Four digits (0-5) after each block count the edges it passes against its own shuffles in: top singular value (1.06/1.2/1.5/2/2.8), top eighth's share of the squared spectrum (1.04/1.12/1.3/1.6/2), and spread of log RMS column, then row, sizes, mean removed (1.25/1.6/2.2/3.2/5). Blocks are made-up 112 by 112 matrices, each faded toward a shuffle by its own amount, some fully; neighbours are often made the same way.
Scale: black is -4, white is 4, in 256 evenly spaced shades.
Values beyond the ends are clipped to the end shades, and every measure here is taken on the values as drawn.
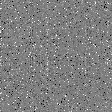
3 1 1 0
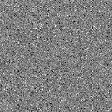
4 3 2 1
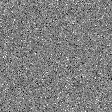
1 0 0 0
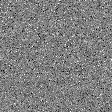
0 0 0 0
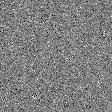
0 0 0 0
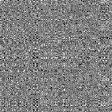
4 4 3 3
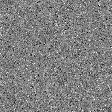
2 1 0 0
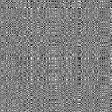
5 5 4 4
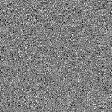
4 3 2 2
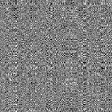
5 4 3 3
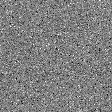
1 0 0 0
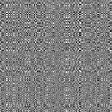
5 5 4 4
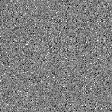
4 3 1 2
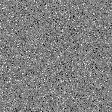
2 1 0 0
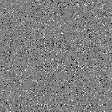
4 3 2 2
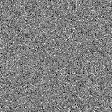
3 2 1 1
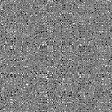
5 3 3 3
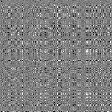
5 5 4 4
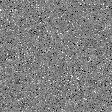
2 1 0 0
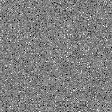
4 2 1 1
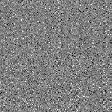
4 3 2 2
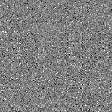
4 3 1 2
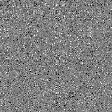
4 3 1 1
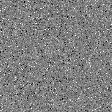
3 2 0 0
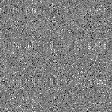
4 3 2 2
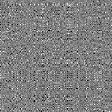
5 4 3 3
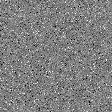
1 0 0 0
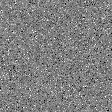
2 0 0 0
